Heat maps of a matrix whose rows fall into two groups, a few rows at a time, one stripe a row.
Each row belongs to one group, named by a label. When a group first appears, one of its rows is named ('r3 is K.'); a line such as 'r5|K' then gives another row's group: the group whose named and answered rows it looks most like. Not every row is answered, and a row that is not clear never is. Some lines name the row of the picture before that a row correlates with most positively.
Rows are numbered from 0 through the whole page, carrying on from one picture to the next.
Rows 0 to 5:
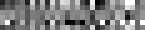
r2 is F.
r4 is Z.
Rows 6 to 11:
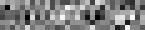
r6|F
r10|F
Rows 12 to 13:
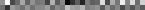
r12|Z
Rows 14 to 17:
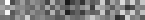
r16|Z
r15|F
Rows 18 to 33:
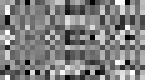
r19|Z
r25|F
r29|Z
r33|Z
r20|Z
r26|Z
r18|F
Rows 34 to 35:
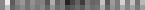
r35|Z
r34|Z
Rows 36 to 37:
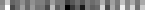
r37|Z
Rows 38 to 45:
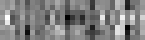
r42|Z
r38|F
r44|F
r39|F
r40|Z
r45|F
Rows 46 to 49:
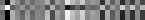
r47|Z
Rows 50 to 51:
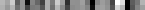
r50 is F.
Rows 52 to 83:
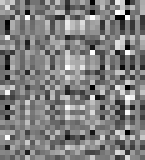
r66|F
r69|F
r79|Z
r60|F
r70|Z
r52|F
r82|F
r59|Z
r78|F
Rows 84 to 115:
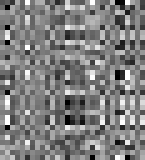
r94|F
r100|Z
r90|Z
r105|Z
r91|Z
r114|Z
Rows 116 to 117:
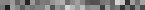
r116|F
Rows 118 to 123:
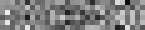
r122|Z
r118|F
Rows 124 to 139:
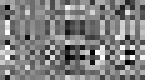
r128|Z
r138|Z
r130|Z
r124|F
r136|F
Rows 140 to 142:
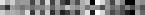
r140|F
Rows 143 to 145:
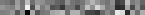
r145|F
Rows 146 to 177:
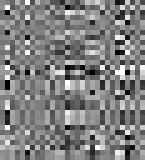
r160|F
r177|F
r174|Z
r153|F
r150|F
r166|Z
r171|Z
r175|F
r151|Z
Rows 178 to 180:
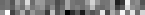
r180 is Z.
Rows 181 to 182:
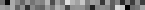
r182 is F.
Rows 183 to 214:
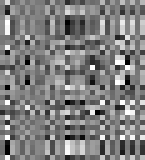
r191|F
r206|Z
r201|F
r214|Z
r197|Z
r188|Z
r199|F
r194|F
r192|Z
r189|Z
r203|Z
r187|Z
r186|Z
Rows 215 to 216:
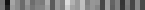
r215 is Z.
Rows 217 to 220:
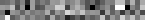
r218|F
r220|Z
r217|F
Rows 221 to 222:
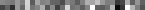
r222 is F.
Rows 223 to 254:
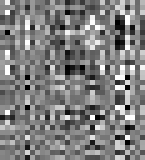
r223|Z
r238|F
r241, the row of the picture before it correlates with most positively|222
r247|Z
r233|Z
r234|Z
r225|Z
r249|F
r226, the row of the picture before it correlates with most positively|222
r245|Z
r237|Z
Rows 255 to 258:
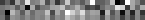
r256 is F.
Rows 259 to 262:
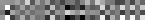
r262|Z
